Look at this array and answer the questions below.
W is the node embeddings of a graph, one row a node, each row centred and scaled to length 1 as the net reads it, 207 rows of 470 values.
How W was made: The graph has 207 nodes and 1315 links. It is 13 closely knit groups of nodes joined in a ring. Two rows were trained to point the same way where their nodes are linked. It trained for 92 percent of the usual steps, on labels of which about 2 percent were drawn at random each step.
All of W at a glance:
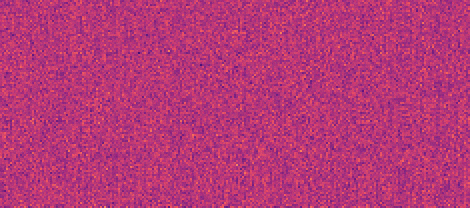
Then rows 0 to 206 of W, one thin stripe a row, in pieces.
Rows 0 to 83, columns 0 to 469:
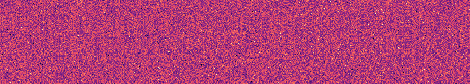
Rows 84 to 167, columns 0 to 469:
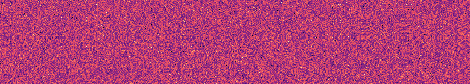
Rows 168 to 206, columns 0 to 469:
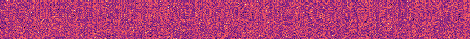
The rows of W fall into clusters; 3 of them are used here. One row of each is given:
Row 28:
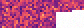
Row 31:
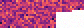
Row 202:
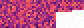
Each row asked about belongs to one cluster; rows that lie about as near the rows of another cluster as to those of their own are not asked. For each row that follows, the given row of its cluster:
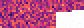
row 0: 202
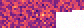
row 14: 28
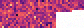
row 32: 31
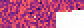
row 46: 202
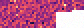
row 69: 202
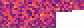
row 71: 28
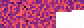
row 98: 202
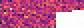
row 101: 31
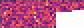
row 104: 31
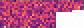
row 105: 28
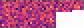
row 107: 28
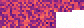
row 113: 28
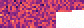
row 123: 202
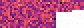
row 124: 28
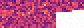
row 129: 31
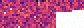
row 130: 31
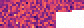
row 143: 202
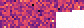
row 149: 28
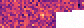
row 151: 28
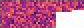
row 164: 31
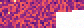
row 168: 202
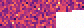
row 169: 202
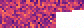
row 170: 31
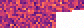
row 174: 31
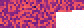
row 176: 202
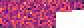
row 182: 202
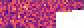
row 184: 202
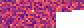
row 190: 31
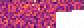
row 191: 202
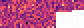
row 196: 202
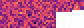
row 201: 28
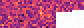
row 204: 28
